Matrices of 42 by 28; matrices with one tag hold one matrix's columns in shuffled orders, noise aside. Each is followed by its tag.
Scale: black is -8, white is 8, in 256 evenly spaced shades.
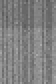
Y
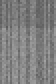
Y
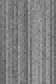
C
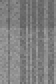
Y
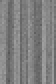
C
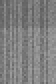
Y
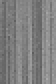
C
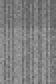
Y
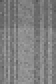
Y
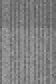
Y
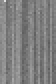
C
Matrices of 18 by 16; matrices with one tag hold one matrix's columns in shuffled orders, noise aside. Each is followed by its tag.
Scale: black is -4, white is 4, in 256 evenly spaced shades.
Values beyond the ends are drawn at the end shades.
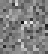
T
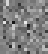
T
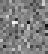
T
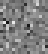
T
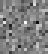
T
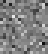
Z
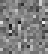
T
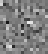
T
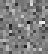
T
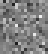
Z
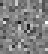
T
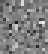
T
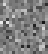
T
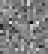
T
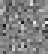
T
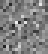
T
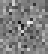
T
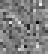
T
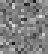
Z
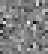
T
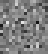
T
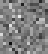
Z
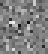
T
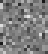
Z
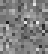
T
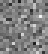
Z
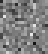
Z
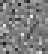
Z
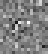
T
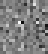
T
